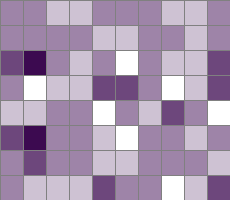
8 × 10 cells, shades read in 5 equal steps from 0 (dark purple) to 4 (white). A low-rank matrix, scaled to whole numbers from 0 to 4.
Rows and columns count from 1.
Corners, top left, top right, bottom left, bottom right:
2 2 2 1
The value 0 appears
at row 3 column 2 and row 6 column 2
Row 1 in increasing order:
2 2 2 2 2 2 3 3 3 3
